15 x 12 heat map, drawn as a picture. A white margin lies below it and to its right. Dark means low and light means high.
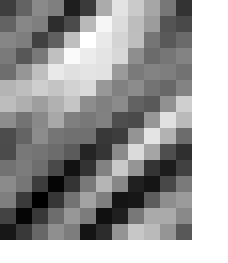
Streaks slant up to the right. Neither half mirrors the other. The bottom left is the ninth with the lowest average. The ninth with the highest average is the top middle.
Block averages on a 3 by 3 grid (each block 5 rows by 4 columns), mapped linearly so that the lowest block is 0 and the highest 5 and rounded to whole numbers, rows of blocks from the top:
252 | 323 | 011
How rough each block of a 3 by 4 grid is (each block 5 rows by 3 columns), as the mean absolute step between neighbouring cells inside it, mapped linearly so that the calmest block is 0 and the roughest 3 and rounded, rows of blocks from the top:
1 2 0 0
0 0 1 2
1 2 3 1
